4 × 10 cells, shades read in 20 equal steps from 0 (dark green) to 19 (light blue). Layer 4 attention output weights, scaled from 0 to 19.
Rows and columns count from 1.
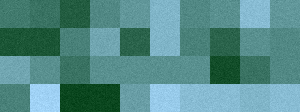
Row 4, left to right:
8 19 0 0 12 18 16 16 15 16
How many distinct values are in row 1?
8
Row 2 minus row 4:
-6 -17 8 13 -8 -3 -8 -12 -5 -7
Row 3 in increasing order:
1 6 6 9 10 10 10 10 10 13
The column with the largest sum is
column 6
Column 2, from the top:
6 2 10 19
